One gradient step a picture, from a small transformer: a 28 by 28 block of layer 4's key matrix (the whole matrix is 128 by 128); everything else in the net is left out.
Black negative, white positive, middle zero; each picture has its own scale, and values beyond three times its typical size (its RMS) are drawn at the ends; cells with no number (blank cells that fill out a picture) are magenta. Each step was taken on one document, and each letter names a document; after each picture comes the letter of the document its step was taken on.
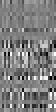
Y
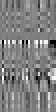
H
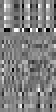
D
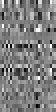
Y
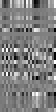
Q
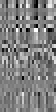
Q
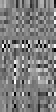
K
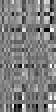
D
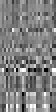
D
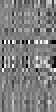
H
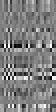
Y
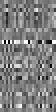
Y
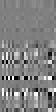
Q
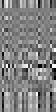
D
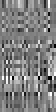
H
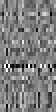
D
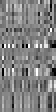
H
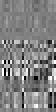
Y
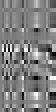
Q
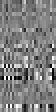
Y
